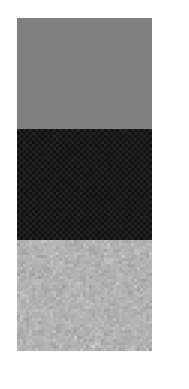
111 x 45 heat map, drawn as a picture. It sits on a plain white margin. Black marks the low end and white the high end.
The table splits into 3 rows of 1 panel. Panel 1,1: middling, flat. Panel 2,1: very low, checkered, faint in contrast. Panel 3,1: high, fine-grained, faint in contrast.
